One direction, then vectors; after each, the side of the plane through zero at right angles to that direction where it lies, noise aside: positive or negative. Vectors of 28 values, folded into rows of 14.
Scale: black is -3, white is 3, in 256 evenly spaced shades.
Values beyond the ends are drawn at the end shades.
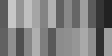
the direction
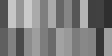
positive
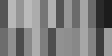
positive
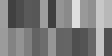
negative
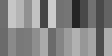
positive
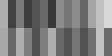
negative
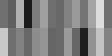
negative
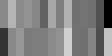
positive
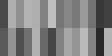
positive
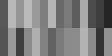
positive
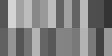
positive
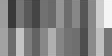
negative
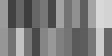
negative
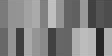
positive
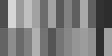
positive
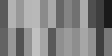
positive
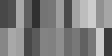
negative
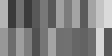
negative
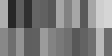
negative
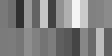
negative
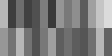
negative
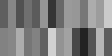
negative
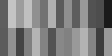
positive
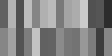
positive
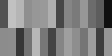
positive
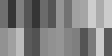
negative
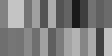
positive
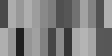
positive
